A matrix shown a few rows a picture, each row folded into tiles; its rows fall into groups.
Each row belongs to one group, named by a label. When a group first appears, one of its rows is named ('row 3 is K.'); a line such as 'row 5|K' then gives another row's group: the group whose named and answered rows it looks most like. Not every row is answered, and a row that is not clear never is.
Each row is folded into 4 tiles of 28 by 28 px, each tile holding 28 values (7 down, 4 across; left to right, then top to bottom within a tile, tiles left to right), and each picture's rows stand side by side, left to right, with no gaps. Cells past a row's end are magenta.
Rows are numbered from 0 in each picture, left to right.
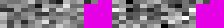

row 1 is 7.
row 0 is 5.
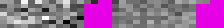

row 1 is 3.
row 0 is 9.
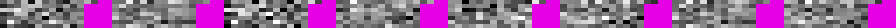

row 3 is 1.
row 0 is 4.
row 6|5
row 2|4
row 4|7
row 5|9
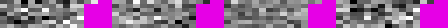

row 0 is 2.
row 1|9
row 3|7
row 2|3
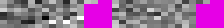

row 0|2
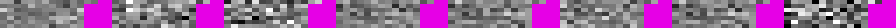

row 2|2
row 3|3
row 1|1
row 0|7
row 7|4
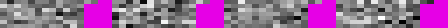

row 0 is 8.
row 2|1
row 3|9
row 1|4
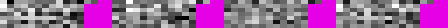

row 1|1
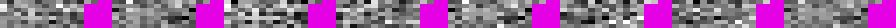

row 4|1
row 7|1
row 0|8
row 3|4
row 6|2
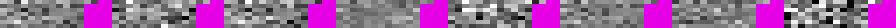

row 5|9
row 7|4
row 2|9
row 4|1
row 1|1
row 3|7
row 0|9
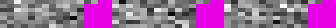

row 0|1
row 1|8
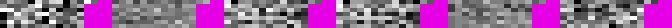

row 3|8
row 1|2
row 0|4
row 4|3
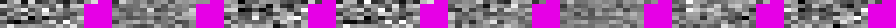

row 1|3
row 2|7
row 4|5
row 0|2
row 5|3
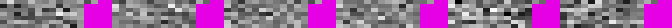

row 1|8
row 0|3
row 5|4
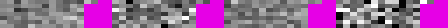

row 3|4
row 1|7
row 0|7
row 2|3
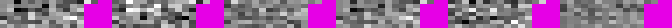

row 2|3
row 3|7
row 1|1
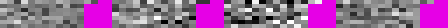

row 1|9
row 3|3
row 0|9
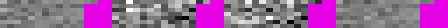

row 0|9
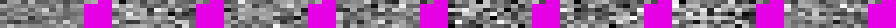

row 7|8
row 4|4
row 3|5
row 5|7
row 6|8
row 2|1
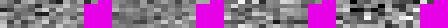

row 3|7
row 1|2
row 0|5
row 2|5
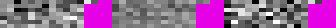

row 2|4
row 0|7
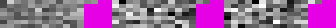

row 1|8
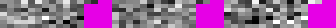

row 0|9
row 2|2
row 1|5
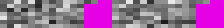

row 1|5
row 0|5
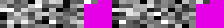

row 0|4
